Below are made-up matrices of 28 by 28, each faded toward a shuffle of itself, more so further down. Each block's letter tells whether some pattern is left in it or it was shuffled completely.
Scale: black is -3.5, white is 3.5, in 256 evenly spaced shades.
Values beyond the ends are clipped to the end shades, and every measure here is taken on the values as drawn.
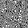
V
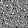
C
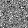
C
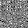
V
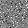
C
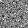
C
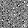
V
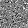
C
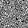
C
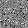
C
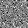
C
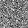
C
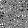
V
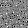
C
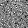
C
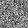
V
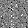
V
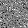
C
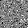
C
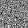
V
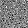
C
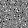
C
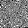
V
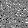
C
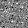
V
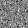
C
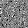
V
